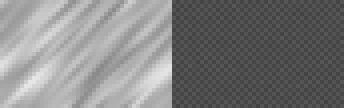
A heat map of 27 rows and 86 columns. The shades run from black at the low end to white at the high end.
The table splits into one row of 2 panels. Panel 1,1: high, slanting up to the right. Panel 1,2: low, checkered, faint in contrast.
